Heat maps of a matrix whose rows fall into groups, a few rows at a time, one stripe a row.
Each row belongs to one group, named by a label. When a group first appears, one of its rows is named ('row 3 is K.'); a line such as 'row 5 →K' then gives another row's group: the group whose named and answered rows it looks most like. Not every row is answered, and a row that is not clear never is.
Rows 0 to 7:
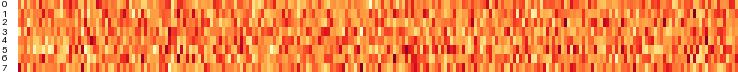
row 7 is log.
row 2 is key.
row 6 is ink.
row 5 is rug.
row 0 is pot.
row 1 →ink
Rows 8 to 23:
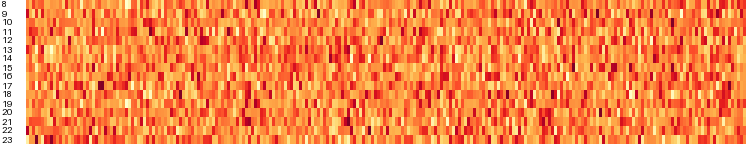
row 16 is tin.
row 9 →pot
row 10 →key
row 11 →ink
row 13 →log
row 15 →key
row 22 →log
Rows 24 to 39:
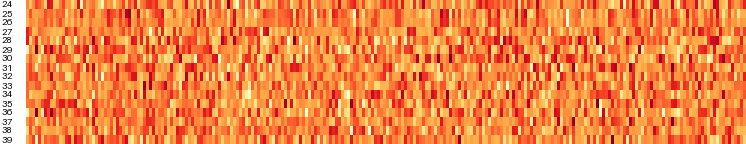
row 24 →ink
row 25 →tin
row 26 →tin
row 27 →rug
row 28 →pot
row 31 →key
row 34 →ink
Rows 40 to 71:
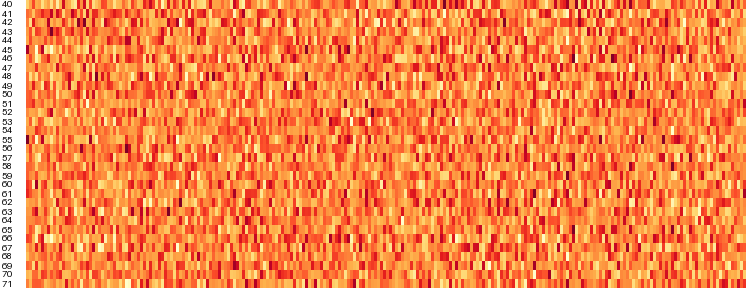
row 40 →rug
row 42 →pot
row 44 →tin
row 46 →key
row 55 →log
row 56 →tin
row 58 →key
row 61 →rug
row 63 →pot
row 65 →key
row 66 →log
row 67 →pot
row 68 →tin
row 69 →rug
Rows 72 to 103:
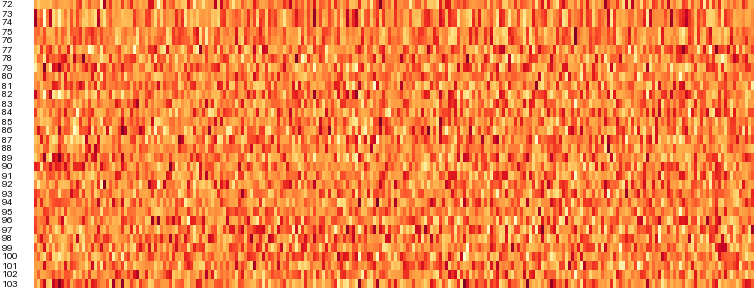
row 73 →log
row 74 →log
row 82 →log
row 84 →pot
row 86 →ink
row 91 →tin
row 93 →rug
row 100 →log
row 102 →tin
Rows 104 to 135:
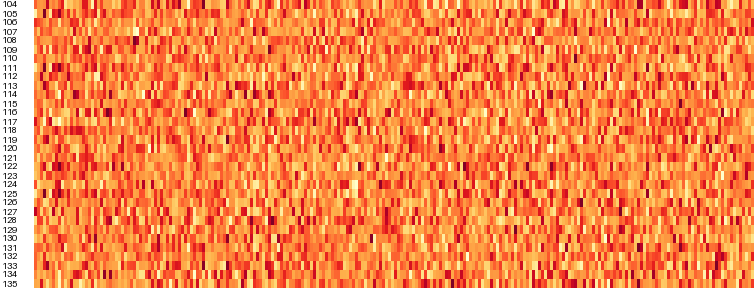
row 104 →key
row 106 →rug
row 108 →tin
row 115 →key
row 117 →log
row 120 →ink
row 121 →pot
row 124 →ink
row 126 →key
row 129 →key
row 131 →key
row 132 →pot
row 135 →rug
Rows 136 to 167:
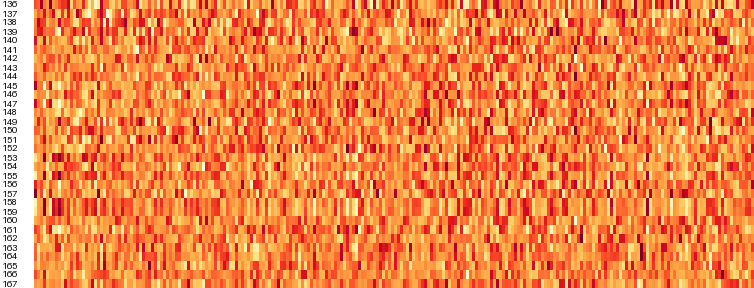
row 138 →ink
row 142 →tin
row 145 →log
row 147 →log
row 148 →rug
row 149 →ink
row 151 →pot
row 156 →rug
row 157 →log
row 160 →tin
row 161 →log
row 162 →key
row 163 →ink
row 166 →pot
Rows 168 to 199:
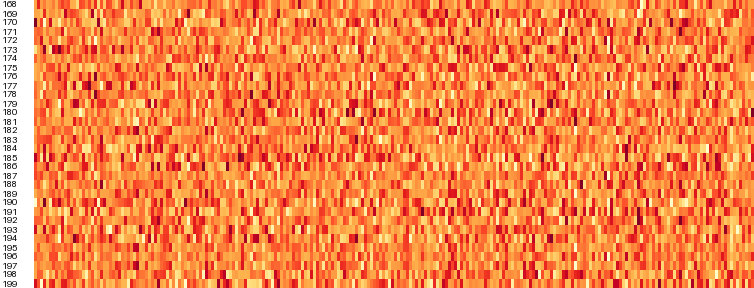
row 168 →ink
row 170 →log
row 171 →key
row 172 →rug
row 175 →tin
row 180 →rug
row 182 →tin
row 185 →rug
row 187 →rug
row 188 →key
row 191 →rug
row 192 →key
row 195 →tin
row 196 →rug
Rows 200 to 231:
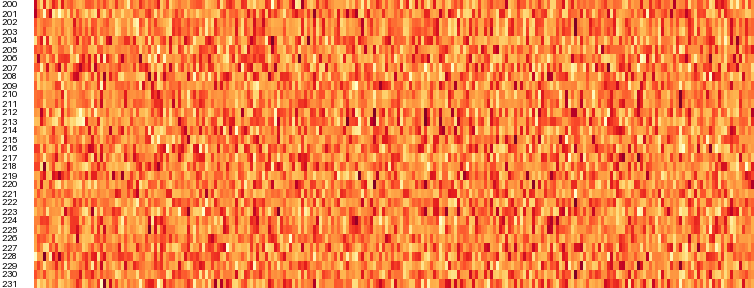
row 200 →pot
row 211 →key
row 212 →rug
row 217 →key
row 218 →pot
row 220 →rug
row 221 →tin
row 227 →key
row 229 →key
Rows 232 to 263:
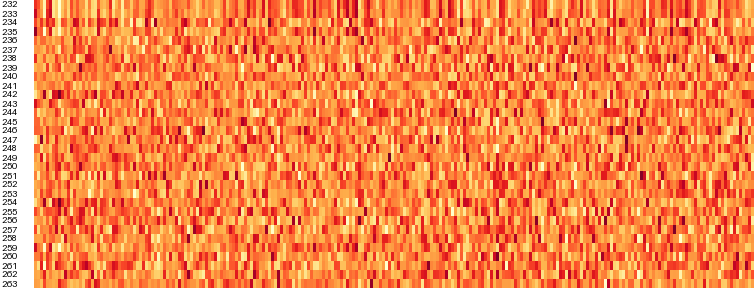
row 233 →log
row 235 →log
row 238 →pot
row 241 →tin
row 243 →rug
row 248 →rug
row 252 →tin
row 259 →log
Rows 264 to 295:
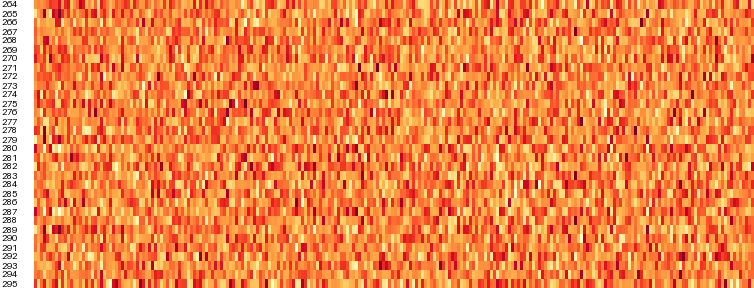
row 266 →ink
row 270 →rug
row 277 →key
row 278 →pot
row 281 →rug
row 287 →log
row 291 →pot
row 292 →tin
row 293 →ink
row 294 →key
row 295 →pot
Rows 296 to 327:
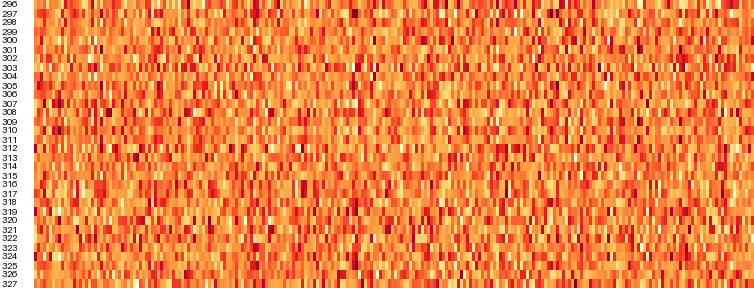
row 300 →rug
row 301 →key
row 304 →rug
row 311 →key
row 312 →pot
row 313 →tin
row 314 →pot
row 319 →log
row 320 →ink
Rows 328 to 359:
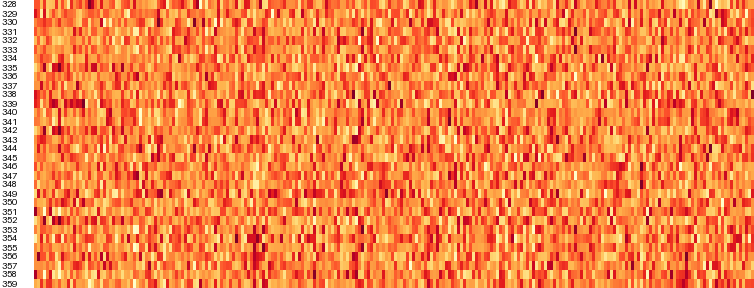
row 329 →pot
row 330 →ink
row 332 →log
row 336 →tin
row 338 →rug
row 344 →ink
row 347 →tin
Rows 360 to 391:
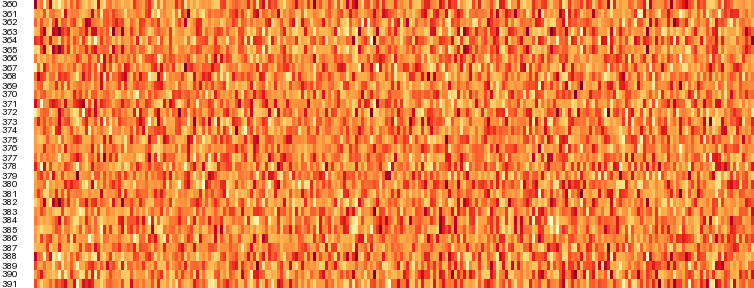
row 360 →log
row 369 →key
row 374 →ink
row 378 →pot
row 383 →rug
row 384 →ink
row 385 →ink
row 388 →log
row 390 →rug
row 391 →pot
